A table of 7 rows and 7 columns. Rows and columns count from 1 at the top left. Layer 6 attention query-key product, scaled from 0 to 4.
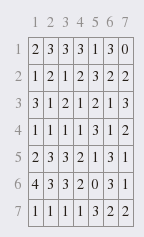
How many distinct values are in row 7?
3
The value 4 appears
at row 6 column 1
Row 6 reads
4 3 3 2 0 3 1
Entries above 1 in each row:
5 5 4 2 5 5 3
